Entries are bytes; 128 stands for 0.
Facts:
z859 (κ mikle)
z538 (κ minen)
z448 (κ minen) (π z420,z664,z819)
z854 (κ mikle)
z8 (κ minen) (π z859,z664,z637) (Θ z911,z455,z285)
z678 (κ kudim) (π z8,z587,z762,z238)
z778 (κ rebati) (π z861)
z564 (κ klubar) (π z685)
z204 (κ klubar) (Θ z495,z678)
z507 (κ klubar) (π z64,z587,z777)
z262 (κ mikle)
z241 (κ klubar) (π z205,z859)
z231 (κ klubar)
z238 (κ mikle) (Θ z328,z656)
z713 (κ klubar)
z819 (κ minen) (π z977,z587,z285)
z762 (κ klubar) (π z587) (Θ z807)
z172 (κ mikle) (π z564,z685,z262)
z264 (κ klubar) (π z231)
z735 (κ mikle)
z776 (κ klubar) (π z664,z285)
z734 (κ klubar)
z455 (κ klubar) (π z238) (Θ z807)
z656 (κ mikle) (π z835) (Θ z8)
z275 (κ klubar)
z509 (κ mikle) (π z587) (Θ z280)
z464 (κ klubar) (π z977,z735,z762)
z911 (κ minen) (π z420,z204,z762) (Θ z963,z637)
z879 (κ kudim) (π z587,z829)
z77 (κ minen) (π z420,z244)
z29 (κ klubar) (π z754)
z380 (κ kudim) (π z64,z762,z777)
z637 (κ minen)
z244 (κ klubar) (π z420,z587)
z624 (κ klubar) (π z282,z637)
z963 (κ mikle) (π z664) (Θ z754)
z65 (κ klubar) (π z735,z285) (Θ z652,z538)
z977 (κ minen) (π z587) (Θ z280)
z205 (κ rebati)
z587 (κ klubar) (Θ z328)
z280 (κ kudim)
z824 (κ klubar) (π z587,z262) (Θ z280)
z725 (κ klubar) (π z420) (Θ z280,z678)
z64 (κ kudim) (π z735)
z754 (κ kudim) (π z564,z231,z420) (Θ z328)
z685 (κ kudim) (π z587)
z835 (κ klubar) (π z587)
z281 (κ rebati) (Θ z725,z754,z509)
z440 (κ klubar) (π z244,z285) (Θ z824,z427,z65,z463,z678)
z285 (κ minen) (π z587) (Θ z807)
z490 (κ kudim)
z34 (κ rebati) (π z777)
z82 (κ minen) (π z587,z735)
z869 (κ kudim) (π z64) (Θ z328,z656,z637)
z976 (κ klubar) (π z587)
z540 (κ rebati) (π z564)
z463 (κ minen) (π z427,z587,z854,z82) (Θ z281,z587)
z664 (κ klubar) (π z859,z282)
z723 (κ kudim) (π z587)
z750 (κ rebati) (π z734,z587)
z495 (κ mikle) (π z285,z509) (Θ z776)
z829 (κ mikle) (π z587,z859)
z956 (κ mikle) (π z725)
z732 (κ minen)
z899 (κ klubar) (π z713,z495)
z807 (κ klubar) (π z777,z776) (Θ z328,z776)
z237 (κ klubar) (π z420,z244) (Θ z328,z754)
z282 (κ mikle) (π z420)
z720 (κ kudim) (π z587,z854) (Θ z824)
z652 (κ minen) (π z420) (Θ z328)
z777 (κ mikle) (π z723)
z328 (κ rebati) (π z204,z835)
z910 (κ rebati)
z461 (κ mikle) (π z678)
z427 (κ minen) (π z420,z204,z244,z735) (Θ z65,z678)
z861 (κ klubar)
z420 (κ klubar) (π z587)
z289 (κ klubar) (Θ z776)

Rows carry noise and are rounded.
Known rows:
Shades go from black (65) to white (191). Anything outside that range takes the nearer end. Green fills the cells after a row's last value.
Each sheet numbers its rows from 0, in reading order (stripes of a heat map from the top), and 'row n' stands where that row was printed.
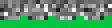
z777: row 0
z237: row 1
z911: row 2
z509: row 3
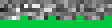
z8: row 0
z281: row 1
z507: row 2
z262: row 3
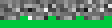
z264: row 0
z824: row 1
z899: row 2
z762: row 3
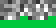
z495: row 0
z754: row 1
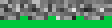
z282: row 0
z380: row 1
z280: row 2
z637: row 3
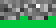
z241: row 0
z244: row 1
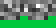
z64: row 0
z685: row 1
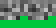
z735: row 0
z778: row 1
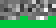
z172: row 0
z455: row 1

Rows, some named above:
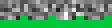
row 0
z735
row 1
z461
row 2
z65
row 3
z956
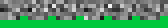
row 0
z538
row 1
z762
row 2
z282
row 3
z509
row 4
z750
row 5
z956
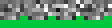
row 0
z540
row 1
z237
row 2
z587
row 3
z664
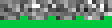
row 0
z956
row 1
z463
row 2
z507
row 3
z427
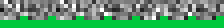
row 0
z427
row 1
z34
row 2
z427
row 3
z652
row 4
z829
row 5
z963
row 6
z328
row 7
z82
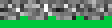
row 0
z869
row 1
z725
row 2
z720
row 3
z464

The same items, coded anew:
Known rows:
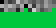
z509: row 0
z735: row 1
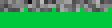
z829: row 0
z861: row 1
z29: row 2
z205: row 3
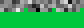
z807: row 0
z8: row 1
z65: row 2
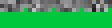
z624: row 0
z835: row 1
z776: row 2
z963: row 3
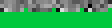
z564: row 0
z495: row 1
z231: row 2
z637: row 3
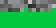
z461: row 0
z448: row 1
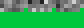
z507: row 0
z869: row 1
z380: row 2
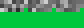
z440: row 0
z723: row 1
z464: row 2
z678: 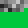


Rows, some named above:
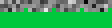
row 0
z911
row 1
z807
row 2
z879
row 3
z281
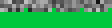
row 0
z440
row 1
z172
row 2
z777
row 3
z463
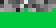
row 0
z824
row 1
z664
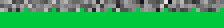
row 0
z440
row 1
z762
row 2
z540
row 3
z911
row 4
z859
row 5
z824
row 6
z778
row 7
z34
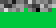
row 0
z238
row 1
z8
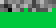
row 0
z8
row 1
z282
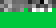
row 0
z835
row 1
z754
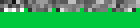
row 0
z754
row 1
z956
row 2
z685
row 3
z723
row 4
z285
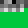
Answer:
z237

